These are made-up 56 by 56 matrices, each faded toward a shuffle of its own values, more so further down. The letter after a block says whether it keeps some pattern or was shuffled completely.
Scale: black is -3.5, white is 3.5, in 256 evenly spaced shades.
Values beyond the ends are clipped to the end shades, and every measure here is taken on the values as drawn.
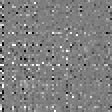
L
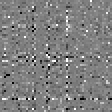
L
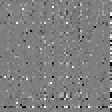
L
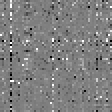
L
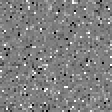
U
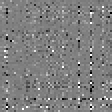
L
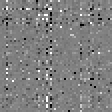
L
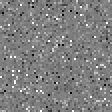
U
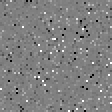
U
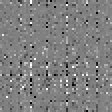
L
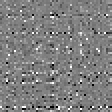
L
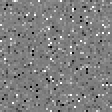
U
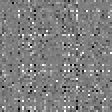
L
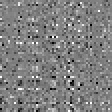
L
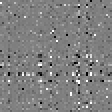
L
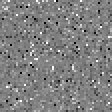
U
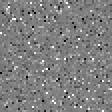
U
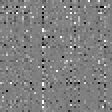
L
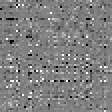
L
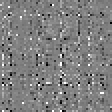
L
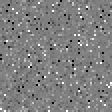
U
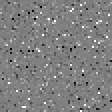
U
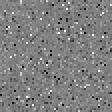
U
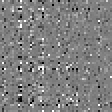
L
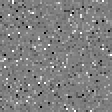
U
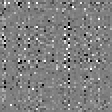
L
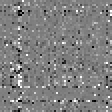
L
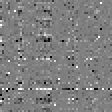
L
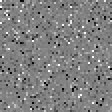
U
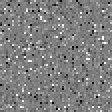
U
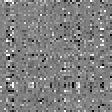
L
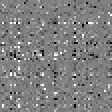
L
